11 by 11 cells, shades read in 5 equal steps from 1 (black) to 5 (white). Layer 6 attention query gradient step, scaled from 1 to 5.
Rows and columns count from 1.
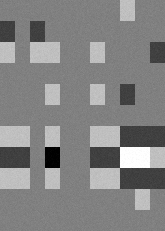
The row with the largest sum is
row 3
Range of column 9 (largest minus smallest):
3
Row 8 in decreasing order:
5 5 4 3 3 3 2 2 2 2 1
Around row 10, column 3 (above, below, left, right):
3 3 3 3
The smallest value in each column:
2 2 2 1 3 3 2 2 2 2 2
